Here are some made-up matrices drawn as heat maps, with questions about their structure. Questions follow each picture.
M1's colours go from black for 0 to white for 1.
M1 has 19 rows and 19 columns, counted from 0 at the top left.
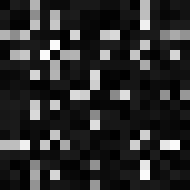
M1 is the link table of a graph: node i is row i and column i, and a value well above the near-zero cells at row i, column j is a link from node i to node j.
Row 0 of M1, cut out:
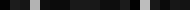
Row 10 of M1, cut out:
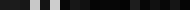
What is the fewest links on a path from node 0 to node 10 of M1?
2
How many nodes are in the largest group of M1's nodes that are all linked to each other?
2
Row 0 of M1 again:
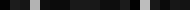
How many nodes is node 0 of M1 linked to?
2
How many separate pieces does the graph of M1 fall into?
2
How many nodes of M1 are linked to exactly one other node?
2
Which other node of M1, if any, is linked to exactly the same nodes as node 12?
node 8
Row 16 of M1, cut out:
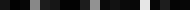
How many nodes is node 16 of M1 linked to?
3
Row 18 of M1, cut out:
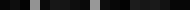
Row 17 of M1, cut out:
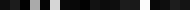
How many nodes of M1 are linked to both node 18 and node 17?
1
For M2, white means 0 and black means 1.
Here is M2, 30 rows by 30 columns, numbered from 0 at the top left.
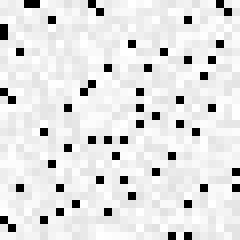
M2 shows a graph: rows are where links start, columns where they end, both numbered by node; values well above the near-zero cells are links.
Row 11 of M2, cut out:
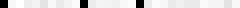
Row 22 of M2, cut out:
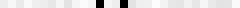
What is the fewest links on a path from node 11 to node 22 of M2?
3
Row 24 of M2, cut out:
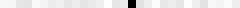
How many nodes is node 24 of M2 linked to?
1
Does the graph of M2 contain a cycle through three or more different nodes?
no
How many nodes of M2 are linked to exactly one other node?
9
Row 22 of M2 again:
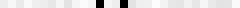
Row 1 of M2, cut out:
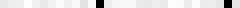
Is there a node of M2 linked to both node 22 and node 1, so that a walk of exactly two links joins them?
yes
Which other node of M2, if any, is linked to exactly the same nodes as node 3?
node 4
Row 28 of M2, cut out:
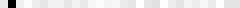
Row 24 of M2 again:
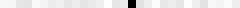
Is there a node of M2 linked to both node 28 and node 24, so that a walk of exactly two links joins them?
no
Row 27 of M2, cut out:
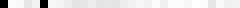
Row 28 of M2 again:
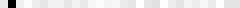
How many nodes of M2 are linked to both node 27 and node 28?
0
